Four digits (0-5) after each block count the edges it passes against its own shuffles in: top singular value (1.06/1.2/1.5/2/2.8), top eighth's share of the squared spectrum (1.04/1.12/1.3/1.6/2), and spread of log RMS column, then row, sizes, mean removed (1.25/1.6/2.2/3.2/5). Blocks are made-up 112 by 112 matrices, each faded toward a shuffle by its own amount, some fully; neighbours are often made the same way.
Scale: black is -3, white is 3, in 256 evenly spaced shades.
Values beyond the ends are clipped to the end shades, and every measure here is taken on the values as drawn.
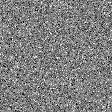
2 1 0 0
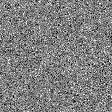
0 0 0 0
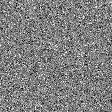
0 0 0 0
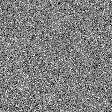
0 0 0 0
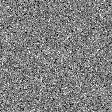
0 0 0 0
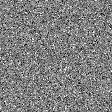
0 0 0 0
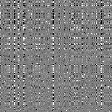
5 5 4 4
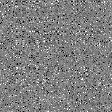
4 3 1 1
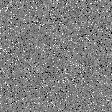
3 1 0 0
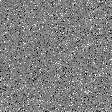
2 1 0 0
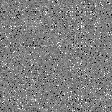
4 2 1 1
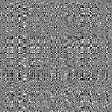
5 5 4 4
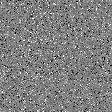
2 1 0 0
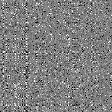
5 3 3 2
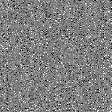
4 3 2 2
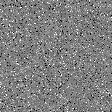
2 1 0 0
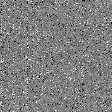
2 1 2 0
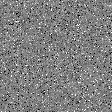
0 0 1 0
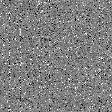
1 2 2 0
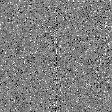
2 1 2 0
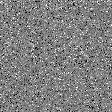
3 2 0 0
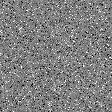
1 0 0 0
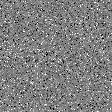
2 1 0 0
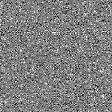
4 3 2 2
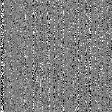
2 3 4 0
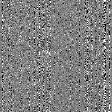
2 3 4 0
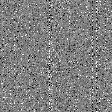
2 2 3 0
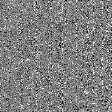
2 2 3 0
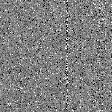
2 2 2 0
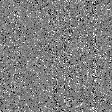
1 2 2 0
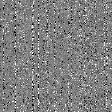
2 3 3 0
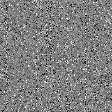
1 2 3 0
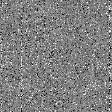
2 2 2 0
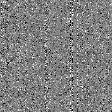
2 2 3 0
